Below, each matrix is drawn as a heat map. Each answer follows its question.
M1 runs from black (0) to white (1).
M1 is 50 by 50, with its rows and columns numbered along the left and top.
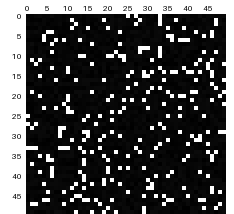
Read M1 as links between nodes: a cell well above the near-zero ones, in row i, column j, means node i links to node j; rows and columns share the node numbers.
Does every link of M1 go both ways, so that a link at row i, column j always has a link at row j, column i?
yes
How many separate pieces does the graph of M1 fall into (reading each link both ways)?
1
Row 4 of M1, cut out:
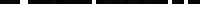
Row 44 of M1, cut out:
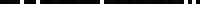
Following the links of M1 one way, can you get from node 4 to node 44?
yes
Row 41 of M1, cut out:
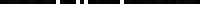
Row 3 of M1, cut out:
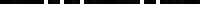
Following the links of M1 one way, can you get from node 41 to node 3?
yes
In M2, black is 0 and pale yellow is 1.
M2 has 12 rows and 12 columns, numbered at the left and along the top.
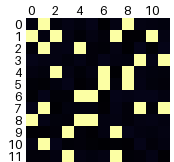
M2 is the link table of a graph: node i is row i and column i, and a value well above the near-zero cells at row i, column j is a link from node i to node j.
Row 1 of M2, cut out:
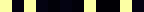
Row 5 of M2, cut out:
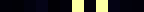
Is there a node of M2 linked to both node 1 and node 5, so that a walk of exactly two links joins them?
no
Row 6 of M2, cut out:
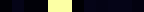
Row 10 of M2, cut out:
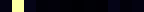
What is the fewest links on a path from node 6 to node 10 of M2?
4
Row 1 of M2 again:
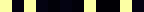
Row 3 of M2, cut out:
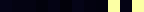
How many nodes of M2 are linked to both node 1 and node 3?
0
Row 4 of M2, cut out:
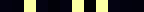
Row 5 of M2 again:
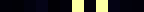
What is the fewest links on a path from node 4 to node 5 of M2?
2
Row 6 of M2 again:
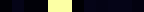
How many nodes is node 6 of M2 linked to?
2
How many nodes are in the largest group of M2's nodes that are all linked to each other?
2
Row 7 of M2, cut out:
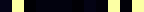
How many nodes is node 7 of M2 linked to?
3
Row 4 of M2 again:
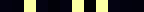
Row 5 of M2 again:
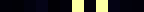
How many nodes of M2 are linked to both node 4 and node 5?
2
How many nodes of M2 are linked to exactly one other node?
1
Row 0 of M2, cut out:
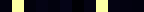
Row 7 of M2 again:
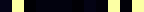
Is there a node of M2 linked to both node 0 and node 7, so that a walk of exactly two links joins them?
yes
